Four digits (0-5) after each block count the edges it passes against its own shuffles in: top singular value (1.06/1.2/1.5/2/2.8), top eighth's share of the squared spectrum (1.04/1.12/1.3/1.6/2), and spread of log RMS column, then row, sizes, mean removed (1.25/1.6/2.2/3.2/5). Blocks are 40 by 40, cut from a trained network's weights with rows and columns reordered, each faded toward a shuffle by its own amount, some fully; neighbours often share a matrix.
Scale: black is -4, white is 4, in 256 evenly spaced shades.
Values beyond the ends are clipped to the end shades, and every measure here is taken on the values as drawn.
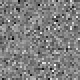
2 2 0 1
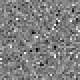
0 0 0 0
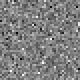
0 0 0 0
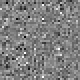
3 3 2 1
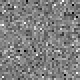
2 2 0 0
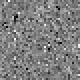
2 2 1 0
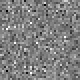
1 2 0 0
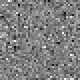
2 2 1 1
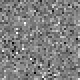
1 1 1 0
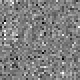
2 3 2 1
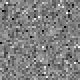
2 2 0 0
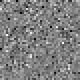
1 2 0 1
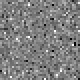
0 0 0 0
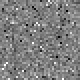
0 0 0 0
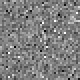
1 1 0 0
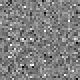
2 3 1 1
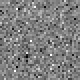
1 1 0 0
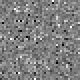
2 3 1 1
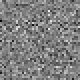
2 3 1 1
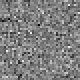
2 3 1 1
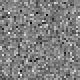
0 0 0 0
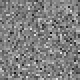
0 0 0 0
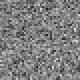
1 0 0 0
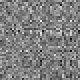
4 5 2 2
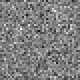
1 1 0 0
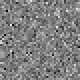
1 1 0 0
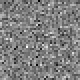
0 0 0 0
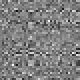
4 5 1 3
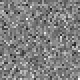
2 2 0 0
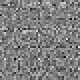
3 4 1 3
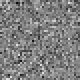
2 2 0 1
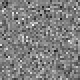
1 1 0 0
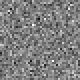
2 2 0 1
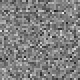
2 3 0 1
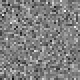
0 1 0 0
